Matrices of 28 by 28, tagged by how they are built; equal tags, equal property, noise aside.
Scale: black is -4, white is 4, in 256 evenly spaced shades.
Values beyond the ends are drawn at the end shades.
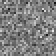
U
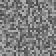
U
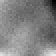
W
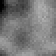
W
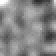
W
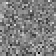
U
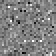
U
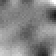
W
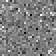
U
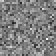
U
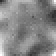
W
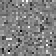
U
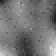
W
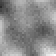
W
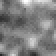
W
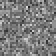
U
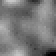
W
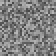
U
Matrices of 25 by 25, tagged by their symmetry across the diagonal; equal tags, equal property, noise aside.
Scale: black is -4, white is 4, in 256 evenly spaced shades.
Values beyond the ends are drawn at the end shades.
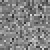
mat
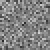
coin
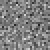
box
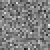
box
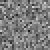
mat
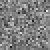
box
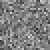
box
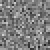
mat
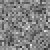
coin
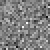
coin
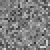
coin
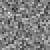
box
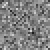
coin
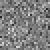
mat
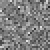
coin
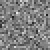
box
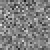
box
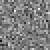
mat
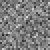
coin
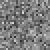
coin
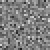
box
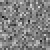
mat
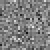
box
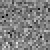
mat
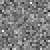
coin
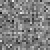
box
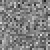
mat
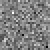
mat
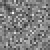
coin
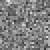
mat
